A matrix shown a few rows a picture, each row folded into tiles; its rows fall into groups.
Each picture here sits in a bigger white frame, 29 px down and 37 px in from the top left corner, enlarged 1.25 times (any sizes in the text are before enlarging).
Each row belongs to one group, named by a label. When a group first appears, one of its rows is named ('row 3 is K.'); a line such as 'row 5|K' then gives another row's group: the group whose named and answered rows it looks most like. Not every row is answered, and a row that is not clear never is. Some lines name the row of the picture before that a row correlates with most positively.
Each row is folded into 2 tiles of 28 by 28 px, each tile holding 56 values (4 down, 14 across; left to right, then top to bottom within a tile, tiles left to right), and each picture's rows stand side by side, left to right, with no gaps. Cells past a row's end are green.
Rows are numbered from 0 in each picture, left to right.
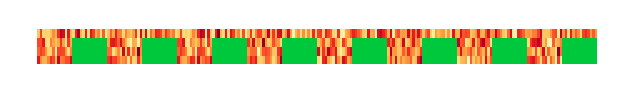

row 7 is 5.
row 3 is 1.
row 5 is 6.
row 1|5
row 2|6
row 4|1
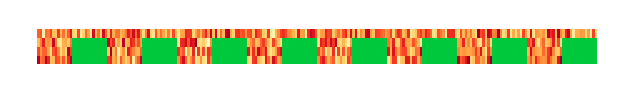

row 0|1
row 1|6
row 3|1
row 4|5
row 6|1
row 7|6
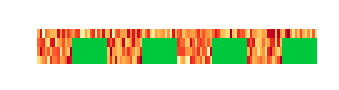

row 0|6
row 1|6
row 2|6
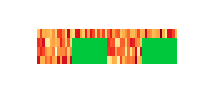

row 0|6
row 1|6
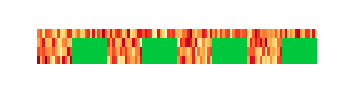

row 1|1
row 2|5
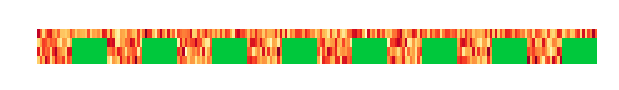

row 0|1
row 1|6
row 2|5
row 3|5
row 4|1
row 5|5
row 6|5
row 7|1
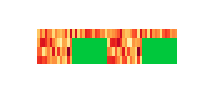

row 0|5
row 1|5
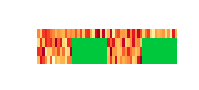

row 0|5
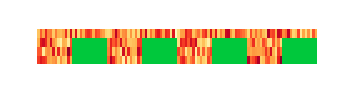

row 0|5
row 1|5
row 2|5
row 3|1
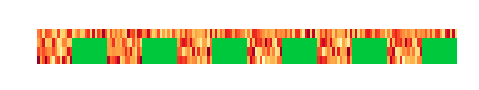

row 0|1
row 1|1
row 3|5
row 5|5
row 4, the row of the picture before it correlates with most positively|0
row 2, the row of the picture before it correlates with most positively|0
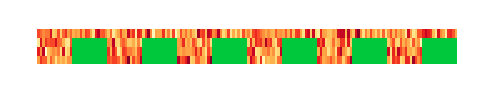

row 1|1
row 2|1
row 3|5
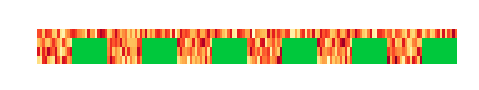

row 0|1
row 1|5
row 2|6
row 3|6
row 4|6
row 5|1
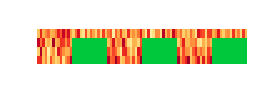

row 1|1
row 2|1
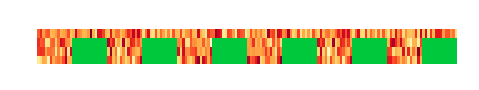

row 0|6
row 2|1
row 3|1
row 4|6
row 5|5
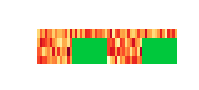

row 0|5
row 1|6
